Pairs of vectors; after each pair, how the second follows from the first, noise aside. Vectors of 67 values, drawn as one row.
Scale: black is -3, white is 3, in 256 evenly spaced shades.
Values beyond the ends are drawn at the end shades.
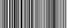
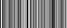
shuffled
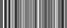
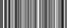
copied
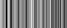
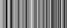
copied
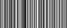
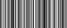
shuffled
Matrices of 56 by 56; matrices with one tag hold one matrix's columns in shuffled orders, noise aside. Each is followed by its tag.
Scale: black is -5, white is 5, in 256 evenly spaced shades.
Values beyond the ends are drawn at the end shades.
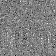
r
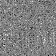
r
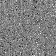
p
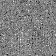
r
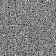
p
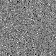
p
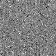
p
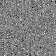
p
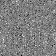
r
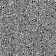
p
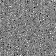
p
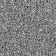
p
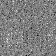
r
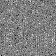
r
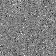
p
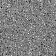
p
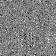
r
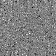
p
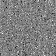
p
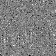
r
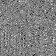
r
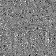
r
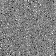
p
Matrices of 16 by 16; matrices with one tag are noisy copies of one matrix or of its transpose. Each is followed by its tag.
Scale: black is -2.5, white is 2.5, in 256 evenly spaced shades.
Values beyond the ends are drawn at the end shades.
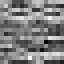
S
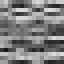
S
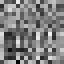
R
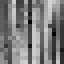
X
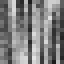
X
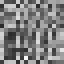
R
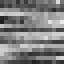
X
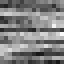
X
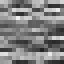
S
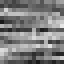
X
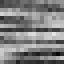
X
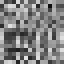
R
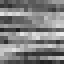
X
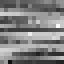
X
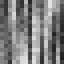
X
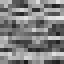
S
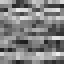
S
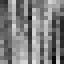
X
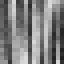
X
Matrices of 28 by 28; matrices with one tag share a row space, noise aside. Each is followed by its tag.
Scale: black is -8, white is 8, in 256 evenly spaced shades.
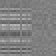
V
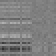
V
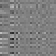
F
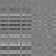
V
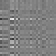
F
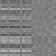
V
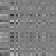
F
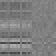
V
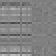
V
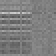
V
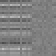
V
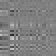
F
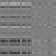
V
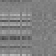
V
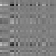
F
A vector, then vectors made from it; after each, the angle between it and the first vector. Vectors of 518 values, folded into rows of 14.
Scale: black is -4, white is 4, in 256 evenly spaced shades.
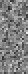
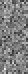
orthogonal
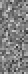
nearly opposite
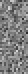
nearly opposite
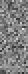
orthogonal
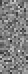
orthogonal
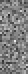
orthogonal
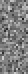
nearly opposite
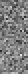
partly opposed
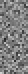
partly aligned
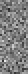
orthogonal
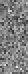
orthogonal
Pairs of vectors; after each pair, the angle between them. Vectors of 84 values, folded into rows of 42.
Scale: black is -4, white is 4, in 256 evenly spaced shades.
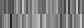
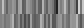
partly opposed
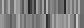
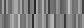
partly aligned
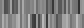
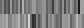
nearly parallel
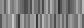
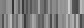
orthogonal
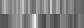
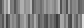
partly aligned
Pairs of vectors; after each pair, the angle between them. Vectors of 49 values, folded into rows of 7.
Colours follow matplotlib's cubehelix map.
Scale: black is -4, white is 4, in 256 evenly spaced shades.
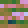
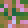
partly opposed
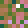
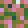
partly aligned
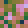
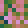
partly aligned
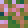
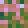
nearly parallel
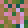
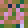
nearly parallel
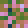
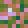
partly opposed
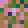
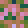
partly aligned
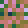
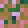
orthogonal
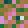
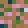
partly aligned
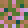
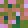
orthogonal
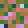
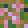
orthogonal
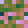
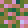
partly aligned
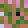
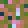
partly opposed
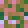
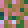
nearly parallel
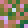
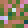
nearly parallel
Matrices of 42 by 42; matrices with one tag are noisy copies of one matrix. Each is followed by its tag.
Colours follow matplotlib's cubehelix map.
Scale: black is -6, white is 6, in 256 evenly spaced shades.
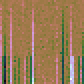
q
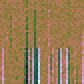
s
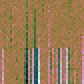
s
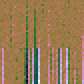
s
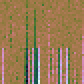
s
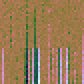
s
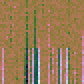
s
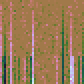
q
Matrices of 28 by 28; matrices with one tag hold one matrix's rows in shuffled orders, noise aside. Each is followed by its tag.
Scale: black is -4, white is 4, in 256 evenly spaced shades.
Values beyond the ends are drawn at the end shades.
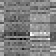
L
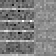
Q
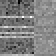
Q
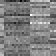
L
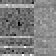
Q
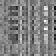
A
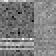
Q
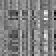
A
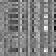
A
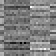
L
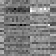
L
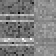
Q
